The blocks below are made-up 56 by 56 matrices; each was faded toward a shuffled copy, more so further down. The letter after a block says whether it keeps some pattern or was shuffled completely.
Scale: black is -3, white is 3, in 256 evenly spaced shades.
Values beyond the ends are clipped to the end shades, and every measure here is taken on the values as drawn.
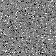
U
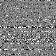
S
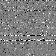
S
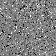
U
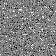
U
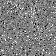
U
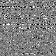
S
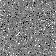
U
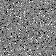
U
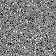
U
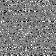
S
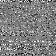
S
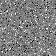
U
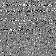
S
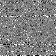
S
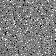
U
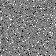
U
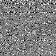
S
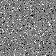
U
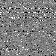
S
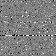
S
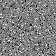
U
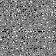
S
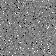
U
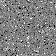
U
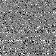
S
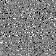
S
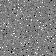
U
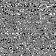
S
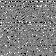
S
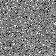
U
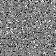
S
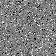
U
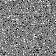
U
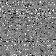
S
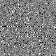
S
